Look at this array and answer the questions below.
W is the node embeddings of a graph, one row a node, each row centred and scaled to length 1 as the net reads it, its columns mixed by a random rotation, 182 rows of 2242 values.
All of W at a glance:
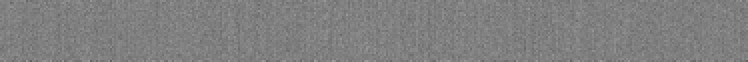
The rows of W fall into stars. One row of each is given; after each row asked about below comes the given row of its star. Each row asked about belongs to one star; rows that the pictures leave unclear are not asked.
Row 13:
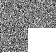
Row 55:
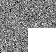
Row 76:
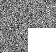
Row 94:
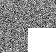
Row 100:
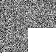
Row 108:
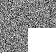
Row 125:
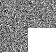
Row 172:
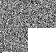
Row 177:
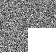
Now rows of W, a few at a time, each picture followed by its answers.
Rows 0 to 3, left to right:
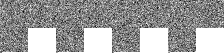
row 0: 172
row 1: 172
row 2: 13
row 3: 177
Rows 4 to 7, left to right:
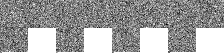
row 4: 13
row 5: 94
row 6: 94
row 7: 172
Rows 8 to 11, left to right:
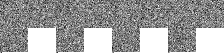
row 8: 100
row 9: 100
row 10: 125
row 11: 125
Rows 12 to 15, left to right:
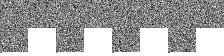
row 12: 100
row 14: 125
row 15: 172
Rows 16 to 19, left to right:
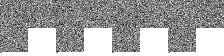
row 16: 55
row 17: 100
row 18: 94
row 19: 177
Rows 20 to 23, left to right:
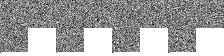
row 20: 13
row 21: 125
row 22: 55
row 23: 55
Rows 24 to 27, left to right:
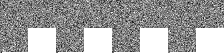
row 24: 100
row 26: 108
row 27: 125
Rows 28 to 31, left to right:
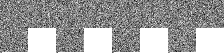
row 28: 125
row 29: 172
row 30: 125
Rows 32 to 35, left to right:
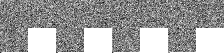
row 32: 94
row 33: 108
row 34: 177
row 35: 177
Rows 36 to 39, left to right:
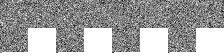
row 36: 125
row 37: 108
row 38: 76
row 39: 55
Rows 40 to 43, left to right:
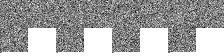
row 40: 55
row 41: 125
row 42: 13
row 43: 125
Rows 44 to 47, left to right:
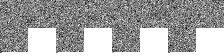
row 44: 55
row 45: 13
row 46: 13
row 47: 76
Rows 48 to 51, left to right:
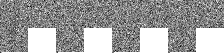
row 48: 94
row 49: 100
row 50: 172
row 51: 94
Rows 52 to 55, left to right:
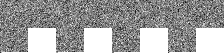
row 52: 94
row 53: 172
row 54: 13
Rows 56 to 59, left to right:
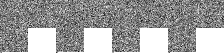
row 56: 76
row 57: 94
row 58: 177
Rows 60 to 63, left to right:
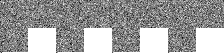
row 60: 100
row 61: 55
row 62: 177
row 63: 55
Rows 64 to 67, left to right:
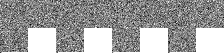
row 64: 55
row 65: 100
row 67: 55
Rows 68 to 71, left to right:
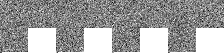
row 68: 108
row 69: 125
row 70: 125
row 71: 94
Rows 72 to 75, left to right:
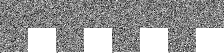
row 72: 94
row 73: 100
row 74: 177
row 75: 100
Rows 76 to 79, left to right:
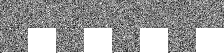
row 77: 76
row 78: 108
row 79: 55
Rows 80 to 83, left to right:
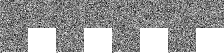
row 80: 172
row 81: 100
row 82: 13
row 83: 125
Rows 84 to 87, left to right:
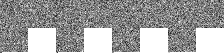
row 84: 172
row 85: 100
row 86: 125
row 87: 177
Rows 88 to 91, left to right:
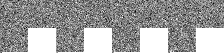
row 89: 177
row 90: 13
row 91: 108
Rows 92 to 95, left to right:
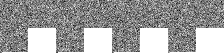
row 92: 76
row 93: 108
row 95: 177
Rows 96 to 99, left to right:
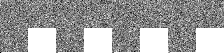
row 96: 55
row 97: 108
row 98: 94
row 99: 177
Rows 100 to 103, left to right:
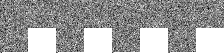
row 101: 76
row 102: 13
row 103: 100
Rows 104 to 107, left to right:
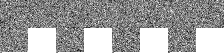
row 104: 177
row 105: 76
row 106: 172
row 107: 172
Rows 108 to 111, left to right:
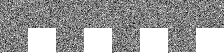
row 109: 125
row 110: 76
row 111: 94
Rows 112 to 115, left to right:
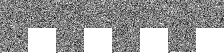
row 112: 177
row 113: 55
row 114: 94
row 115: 172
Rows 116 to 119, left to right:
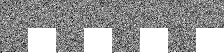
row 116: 108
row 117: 108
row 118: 76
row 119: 76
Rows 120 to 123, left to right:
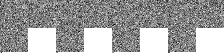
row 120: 100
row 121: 172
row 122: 108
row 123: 108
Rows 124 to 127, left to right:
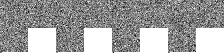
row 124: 172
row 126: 100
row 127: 94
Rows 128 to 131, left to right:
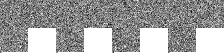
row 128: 177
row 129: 94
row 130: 100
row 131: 13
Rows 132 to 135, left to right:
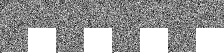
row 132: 108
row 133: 108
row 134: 76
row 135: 13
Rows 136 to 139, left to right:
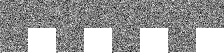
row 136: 177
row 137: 172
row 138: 108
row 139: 177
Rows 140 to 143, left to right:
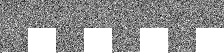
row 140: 108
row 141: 125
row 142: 177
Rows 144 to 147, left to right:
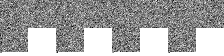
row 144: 100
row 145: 100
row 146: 125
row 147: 100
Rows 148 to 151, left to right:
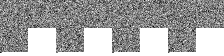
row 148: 76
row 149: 108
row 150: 108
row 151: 94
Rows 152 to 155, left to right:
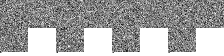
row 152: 76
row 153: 100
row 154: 108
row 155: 172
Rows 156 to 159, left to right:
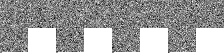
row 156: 172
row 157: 13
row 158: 108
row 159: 55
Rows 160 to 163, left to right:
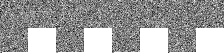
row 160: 100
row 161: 125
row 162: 13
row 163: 55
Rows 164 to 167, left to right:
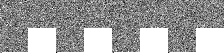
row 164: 177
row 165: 55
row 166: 100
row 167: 55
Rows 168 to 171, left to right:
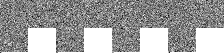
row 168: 55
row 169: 108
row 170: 177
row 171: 100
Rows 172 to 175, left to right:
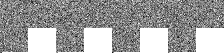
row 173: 177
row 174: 55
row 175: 94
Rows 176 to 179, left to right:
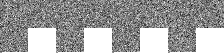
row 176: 125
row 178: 125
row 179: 177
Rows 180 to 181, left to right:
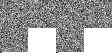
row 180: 108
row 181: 76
